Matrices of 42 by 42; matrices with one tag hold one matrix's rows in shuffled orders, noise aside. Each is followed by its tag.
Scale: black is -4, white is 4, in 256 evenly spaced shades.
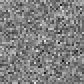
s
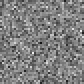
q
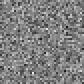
q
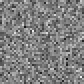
q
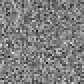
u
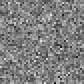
s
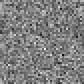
s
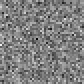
u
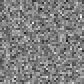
q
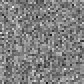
u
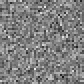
s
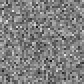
u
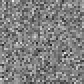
u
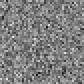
u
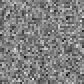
q
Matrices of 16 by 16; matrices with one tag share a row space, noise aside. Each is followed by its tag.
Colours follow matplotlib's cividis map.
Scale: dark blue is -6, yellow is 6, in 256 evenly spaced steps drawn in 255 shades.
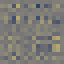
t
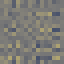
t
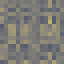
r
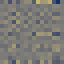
t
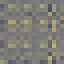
r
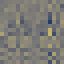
r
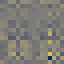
r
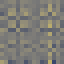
r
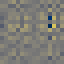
r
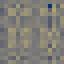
r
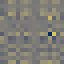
r
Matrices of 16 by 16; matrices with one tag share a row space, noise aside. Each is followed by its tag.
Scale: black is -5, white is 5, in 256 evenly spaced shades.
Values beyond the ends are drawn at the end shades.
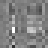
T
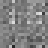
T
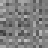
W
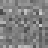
W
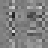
T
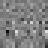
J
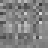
W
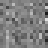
J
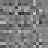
W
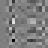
T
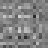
W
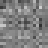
W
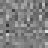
J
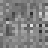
J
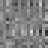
J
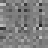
W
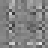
T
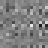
J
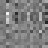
J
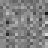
J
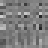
W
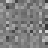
J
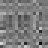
W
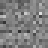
W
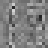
T
